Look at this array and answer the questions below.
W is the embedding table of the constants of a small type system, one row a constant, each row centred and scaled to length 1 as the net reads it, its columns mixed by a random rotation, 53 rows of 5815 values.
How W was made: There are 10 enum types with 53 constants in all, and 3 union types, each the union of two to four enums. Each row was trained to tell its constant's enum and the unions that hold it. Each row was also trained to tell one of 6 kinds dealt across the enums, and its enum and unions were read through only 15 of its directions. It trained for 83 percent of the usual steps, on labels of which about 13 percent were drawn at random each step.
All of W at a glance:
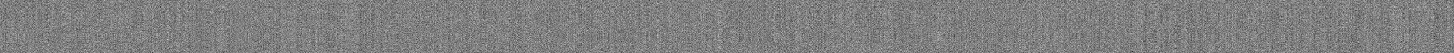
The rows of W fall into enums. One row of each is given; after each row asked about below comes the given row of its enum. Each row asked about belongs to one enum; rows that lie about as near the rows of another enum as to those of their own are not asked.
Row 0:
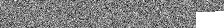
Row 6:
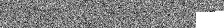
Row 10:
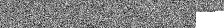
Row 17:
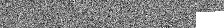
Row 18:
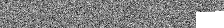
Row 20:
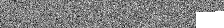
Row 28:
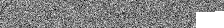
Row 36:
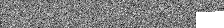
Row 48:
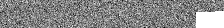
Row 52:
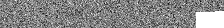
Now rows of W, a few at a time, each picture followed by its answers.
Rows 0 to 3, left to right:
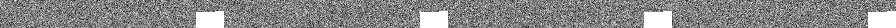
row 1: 6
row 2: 17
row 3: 20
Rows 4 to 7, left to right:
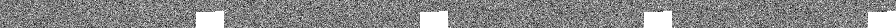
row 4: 10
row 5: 18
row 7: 6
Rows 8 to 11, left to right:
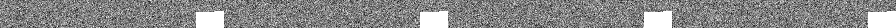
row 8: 18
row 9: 36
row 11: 0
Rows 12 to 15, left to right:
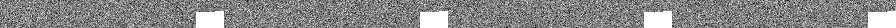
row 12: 0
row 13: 36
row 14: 17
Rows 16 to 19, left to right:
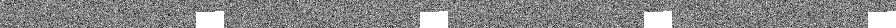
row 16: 6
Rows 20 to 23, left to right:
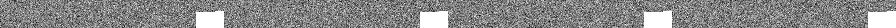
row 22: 10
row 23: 0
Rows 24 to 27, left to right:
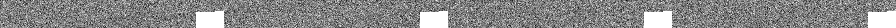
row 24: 18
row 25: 48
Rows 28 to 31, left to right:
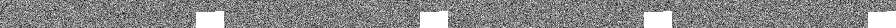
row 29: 10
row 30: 52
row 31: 28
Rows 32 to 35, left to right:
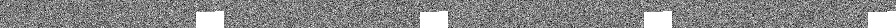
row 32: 17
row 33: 28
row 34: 20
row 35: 20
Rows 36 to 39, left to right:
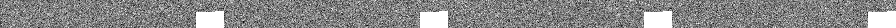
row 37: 20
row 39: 17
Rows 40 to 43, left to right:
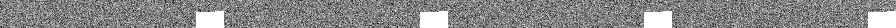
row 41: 52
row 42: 28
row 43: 17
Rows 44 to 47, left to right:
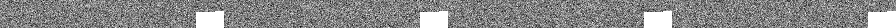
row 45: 20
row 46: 10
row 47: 10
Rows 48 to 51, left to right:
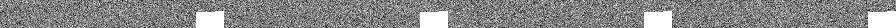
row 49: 28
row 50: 36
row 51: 0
